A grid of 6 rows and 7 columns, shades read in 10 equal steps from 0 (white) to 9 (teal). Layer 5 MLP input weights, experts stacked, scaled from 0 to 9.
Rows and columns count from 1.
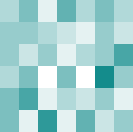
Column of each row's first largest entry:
4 1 7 6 2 3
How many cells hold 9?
1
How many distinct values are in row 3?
5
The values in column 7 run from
1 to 7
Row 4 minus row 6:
-2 4 -8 4 -6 7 0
